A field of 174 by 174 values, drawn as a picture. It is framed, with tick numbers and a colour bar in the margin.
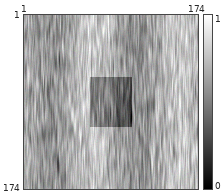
The ninth with the lowest average is the centre. Stripes running up and down repeat 2 times from left to right. An odd patch, lower than its surroundings, sits in the centre.
